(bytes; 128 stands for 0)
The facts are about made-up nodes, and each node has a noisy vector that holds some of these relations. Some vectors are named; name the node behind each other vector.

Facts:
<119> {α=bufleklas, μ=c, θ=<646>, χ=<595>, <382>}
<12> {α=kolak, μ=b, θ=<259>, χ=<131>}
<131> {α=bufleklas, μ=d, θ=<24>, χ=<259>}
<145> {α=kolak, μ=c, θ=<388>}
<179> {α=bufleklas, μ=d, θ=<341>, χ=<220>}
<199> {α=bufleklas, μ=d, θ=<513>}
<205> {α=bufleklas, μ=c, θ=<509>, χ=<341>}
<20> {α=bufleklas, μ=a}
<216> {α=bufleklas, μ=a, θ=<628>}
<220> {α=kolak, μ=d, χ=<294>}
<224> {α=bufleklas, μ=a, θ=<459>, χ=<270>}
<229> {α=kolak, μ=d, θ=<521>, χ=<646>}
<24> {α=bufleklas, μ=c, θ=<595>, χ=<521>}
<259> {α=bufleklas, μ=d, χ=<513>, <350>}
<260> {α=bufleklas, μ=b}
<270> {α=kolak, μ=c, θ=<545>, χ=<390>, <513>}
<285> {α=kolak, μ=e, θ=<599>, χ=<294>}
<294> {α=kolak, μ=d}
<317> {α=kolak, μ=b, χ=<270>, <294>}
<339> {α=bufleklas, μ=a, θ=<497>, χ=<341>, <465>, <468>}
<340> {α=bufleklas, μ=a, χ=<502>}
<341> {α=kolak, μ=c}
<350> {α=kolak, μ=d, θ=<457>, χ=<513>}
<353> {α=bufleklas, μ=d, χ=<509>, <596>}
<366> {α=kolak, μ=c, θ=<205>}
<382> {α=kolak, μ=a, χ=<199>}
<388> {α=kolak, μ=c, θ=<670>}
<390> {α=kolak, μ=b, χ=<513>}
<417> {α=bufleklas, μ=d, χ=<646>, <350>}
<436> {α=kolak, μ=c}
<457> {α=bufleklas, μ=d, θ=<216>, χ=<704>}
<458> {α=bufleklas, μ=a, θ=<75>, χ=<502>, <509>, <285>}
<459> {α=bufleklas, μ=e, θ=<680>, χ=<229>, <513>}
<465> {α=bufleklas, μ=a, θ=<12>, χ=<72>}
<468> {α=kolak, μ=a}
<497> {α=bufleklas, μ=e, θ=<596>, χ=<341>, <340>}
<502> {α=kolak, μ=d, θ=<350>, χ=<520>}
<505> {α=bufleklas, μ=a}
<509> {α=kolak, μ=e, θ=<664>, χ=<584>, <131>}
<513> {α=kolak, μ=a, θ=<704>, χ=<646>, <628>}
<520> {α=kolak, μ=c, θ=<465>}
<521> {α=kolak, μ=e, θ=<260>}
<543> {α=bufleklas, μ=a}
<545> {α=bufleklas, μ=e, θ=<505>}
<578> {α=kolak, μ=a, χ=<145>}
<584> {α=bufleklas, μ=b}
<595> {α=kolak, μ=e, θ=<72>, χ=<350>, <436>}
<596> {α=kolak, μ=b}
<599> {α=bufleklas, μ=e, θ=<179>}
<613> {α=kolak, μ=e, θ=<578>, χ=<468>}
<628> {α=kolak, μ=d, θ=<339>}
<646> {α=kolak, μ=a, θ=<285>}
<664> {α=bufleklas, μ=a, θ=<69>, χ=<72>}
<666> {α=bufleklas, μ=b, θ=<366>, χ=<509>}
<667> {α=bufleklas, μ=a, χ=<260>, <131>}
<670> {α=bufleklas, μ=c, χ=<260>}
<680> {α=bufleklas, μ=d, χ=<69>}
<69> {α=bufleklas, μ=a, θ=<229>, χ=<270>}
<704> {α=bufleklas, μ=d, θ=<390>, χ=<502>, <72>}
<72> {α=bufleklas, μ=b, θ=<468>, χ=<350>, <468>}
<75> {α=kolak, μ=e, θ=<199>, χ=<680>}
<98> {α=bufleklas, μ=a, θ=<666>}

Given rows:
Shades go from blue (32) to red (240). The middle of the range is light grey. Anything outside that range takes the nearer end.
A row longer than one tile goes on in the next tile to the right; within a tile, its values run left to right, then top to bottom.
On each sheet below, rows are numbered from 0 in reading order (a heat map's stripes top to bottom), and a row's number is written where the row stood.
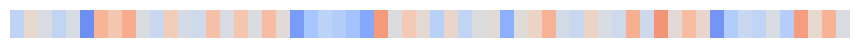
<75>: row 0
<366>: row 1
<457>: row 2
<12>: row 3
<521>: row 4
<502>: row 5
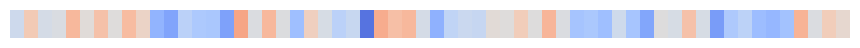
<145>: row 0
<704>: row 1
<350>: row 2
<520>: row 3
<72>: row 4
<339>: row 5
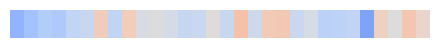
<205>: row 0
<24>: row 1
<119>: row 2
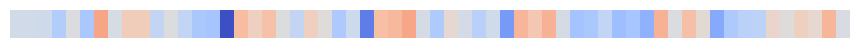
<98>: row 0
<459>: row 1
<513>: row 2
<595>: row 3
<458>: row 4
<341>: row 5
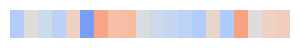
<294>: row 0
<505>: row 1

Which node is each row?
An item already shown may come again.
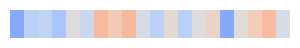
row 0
<468>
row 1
<317>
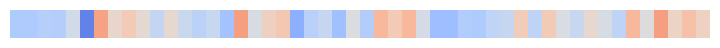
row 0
<353>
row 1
<216>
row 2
<468>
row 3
<205>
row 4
<578>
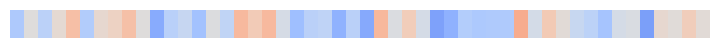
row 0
<596>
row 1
<468>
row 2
<664>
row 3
<497>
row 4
<584>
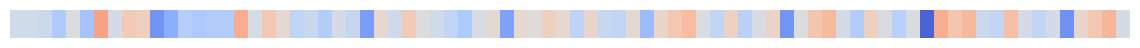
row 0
<98>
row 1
<497>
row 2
<666>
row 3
<260>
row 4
<436>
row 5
<390>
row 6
<229>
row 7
<270>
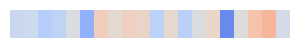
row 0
<670>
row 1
<390>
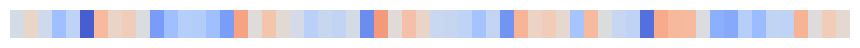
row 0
<69>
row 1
<457>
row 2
<199>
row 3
<667>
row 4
<628>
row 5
<340>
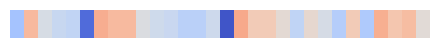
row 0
<628>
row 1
<680>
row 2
<382>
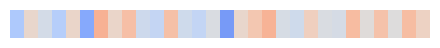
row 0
<509>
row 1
<270>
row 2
<145>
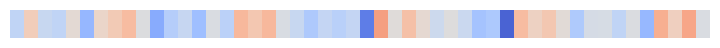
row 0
<436>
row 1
<468>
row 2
<179>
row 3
<224>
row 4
<285>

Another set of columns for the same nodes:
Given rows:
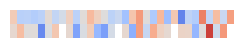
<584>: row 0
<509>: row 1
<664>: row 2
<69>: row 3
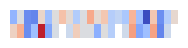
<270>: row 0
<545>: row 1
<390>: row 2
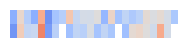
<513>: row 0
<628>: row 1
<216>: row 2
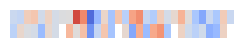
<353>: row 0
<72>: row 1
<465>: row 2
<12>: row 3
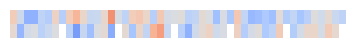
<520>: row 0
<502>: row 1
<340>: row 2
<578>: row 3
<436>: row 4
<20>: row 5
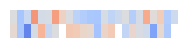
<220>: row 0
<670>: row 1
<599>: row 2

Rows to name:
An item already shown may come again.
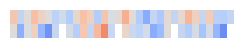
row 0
<509>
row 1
<340>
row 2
<12>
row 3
<595>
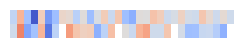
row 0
<390>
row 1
<666>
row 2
<98>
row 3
<75>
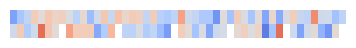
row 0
<224>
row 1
<666>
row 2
<595>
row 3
<596>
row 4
<260>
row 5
<521>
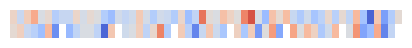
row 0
<497>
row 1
<229>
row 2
<339>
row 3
<285>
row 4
<704>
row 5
<205>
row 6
<390>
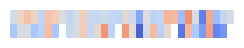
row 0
<457>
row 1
<339>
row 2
<317>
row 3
<350>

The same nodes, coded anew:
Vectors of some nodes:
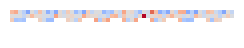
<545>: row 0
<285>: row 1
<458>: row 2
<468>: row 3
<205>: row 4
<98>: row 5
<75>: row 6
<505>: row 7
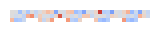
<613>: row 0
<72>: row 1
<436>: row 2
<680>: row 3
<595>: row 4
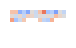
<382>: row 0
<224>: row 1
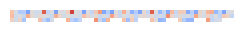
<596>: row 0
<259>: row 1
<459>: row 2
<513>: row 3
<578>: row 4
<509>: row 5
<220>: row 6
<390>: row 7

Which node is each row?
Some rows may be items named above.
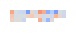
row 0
<584>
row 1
<270>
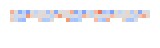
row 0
<285>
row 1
<457>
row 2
<595>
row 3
<224>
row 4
<457>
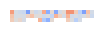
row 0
<584>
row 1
<350>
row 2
<260>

